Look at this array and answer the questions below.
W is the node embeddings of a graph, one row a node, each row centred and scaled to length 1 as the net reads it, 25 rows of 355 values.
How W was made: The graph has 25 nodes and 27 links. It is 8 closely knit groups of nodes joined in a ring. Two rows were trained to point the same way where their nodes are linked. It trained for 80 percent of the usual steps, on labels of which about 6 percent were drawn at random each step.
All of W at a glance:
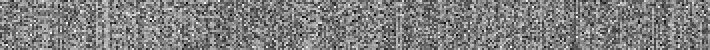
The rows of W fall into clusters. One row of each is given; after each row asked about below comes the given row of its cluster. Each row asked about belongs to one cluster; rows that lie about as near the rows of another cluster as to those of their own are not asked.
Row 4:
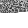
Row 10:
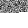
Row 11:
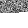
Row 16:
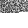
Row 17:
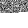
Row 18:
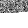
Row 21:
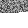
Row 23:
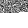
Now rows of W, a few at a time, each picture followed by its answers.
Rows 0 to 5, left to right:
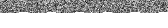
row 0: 4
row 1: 16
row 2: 17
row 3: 23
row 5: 10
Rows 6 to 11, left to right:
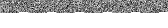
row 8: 4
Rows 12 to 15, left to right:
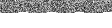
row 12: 21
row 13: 18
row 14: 16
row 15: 21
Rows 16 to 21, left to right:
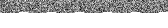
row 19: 11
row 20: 23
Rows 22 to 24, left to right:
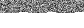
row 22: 17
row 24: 21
